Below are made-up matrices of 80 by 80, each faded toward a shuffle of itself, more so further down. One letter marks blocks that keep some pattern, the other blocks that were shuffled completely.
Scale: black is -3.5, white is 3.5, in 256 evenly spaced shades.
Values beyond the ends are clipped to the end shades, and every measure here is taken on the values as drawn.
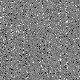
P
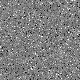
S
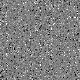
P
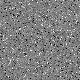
S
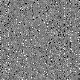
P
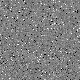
S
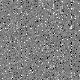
P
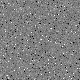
S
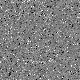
S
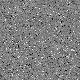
S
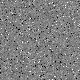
S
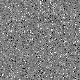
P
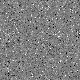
S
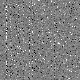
P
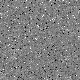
S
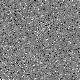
S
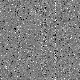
P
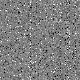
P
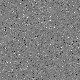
S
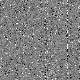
P
